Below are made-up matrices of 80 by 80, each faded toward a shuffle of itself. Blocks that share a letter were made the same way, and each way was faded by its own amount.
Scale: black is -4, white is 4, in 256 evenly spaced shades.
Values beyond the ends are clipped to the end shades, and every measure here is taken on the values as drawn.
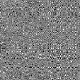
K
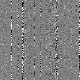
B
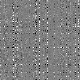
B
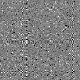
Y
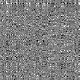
K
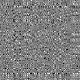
K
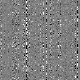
B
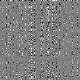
B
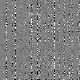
B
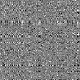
K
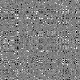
Y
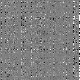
B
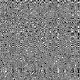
K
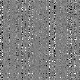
B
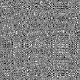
K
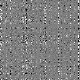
B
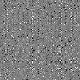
Y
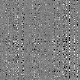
B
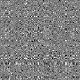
K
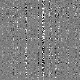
B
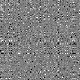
Y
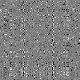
Y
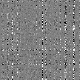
B
